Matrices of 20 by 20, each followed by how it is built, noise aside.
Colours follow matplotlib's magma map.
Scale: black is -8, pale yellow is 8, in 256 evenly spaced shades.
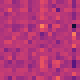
low rank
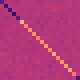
diagonal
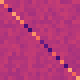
diagonal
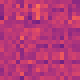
low rank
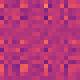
low rank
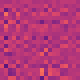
low rank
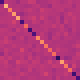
diagonal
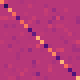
diagonal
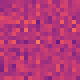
low rank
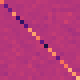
diagonal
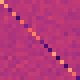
diagonal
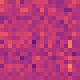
low rank
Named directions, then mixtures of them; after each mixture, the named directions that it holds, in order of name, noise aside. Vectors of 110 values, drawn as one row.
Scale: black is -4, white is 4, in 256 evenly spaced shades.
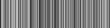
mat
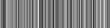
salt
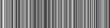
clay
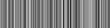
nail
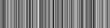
nail, salt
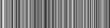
clay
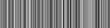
nail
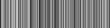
mat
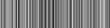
clay, salt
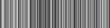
clay, mat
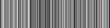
clay, mat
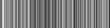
clay, mat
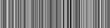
nail, salt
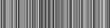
clay, salt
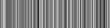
salt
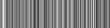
clay, salt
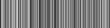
mat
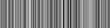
nail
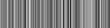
nail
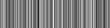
nail, salt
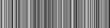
clay, nail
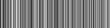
clay, mat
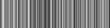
clay, mat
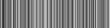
clay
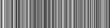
clay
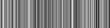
clay, nail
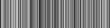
mat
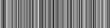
salt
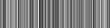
mat, salt
